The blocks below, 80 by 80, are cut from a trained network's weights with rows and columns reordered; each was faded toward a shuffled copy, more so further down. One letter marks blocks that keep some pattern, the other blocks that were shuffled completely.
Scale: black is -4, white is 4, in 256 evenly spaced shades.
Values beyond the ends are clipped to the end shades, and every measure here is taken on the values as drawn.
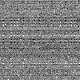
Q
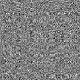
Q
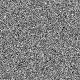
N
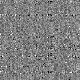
Q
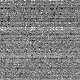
Q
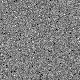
N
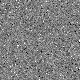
N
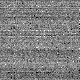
Q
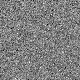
N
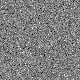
N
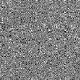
Q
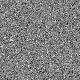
N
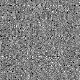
Q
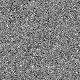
N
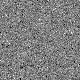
N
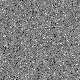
N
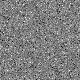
N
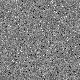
N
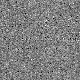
Q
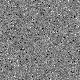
N
